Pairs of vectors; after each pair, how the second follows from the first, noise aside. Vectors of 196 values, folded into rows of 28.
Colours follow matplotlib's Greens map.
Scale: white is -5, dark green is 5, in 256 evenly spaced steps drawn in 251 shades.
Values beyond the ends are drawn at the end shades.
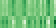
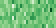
shuffled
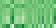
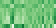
copied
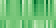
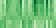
copied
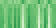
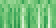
copied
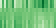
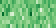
shuffled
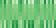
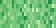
shuffled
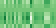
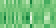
copied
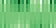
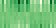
copied
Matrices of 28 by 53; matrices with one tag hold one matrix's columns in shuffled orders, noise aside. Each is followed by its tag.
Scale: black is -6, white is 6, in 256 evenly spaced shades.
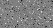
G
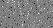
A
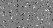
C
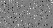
A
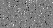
A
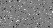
G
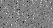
A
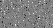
A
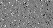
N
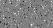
A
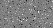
G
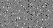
C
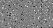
C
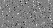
A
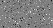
G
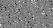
A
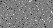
G
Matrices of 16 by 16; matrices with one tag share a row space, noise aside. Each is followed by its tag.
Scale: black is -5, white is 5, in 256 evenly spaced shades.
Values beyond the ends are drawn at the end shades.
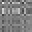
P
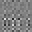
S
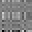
P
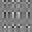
S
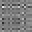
P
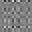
S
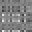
P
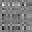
P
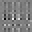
S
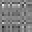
P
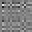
P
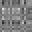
P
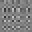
S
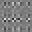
S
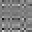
P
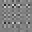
S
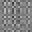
S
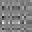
P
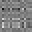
P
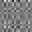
S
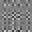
S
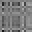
P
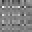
P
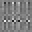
S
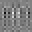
S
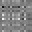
P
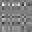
P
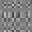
S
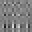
S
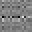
P
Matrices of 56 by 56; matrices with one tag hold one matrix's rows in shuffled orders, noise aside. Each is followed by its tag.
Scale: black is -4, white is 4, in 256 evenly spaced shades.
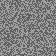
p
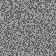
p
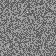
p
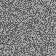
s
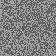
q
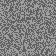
p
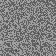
q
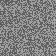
s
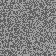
s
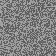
q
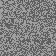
q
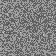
q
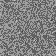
q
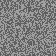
p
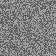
s
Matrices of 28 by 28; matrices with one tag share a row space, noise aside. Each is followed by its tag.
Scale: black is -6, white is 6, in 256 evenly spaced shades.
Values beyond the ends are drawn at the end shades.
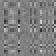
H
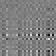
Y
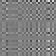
Y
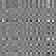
Y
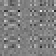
H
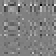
H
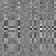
H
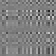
Y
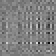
Y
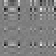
H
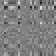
H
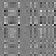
H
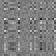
H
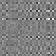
Y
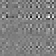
Y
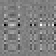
H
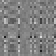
H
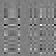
H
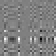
H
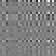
Y
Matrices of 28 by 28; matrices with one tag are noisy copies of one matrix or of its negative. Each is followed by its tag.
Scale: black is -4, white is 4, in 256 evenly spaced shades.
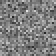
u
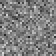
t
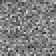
u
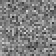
u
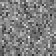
t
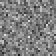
t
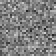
u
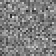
u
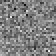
u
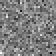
t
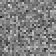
u
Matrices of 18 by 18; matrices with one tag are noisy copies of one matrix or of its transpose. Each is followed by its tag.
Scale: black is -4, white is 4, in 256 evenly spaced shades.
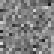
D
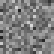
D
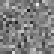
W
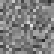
D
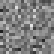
D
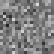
W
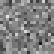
D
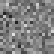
W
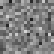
D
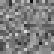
D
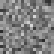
D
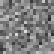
D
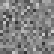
W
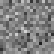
D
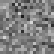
W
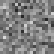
W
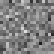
D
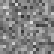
W
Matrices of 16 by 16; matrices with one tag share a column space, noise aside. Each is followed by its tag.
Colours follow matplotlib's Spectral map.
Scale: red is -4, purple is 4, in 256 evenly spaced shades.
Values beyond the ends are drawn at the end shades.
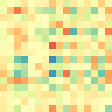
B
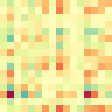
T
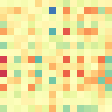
B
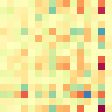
T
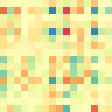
B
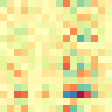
T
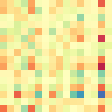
T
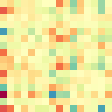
T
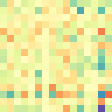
T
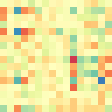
B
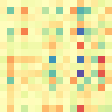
B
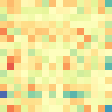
T
